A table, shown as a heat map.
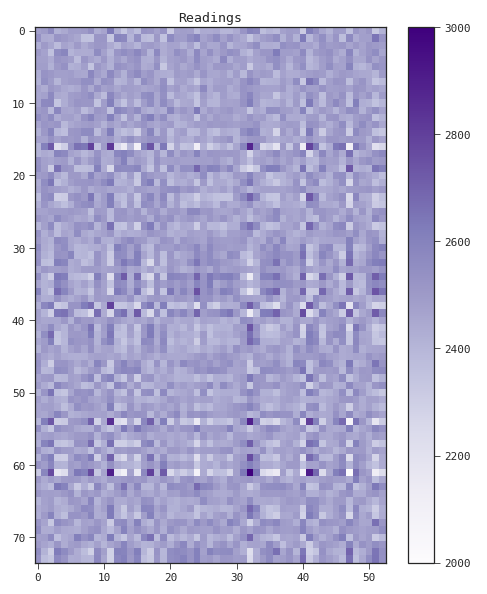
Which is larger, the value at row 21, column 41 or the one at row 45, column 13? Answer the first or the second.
the first
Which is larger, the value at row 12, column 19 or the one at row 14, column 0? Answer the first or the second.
the first
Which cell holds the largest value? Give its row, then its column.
61, 32
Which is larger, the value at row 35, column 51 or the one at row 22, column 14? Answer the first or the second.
the first
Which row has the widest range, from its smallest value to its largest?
61
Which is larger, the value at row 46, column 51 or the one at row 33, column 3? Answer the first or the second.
the first
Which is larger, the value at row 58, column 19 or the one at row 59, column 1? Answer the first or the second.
the second
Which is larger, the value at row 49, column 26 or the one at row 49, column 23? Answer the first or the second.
the first
